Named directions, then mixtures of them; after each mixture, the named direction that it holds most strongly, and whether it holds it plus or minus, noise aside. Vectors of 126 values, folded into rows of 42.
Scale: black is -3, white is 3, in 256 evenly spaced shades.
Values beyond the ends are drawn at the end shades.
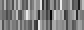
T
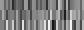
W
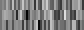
T, minus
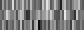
T, minus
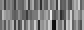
W, plus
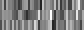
T, minus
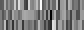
W, minus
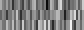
W, plus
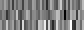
W, plus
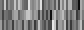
T, plus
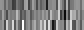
W, plus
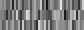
T, plus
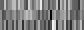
W, minus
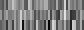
W, minus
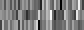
T, minus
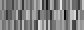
T, plus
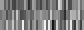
W, plus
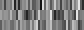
T, minus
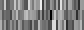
T, plus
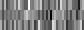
T, plus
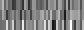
W, plus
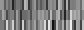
W, plus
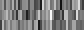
T, minus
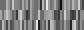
T, minus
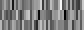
T, plus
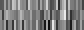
W, minus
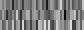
W, plus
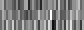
W, plus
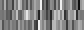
T, plus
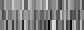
W, minus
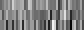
W, minus
